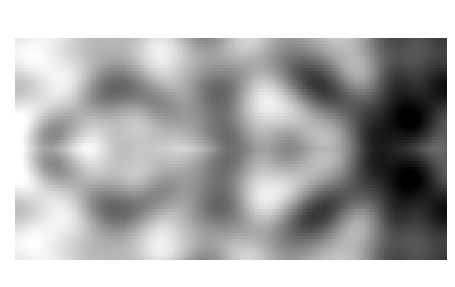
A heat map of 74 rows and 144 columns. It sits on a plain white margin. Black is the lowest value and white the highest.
The field climbs toward the left. The top and bottom halves mirror each other. The texture varies smoothly and slowly. No lone cell stands out from its neighbours. The ninth with the lowest average is the middle right.
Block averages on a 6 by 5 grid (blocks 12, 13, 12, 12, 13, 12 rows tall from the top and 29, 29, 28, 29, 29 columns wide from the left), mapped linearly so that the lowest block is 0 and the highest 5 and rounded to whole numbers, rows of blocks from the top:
54431
43320
44330
44330
43320
54431
